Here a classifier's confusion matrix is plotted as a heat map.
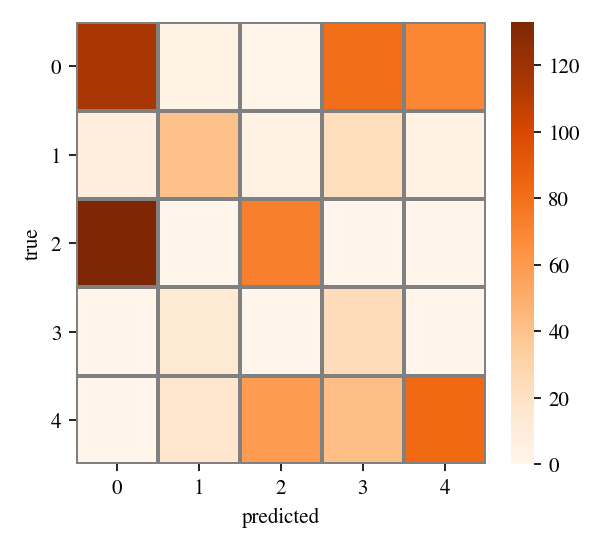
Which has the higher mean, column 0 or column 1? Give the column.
0
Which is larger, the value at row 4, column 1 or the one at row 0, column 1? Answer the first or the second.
the first
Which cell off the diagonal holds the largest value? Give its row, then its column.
2, 0
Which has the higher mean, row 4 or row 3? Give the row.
4
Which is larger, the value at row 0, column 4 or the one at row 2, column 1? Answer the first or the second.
the first
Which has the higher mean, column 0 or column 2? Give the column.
0
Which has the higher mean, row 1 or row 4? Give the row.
4
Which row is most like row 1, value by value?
3
